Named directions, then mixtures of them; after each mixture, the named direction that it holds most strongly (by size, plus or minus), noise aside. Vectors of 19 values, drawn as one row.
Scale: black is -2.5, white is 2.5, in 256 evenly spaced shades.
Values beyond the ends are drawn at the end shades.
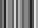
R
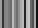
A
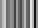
R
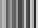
A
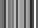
R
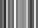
R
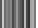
A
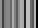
A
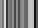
R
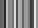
R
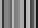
A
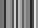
R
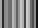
A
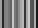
A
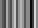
R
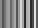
A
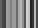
A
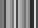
R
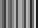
A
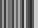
R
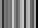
A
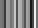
R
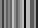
A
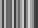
R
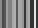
A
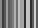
A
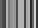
A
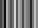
R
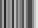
R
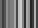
A
